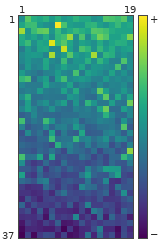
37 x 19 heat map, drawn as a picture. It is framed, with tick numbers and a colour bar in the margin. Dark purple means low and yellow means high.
No row or column stands out. There are no regular stripes. Fine speckle covers the field. There is an overall slope up to the top.
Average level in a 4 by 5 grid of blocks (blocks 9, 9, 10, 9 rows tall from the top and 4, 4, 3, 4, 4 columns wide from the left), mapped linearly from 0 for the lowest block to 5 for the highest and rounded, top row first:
45555 / 33343 / 22222 / 00011
